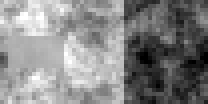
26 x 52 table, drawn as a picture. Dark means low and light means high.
Seam: vertical, 60% of the way across, the left part higher. Calmest part: middle left. Ninth with the highest average: top left. Odd patch: calmer, in the middle left. Stripes: none.
